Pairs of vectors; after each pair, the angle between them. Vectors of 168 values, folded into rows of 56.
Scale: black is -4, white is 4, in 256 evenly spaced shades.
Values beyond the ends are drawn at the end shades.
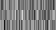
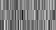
nearly opposite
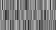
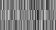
partly opposed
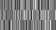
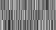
partly aligned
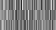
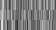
partly aligned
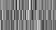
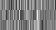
partly aligned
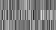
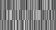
partly opposed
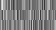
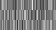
orthogonal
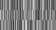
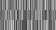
partly opposed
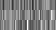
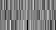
partly opposed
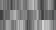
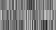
partly opposed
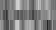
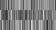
partly aligned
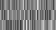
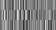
partly opposed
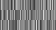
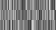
orthogonal
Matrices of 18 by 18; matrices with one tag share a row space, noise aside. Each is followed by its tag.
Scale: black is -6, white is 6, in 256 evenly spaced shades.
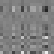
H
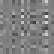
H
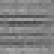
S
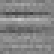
S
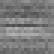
S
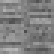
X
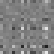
H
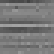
S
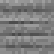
S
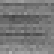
S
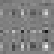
H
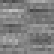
X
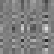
H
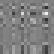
H
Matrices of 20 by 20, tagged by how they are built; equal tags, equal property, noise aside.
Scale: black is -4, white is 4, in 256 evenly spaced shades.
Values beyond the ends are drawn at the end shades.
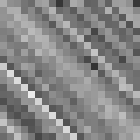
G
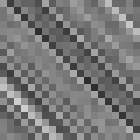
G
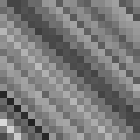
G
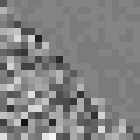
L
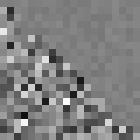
L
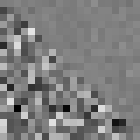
L
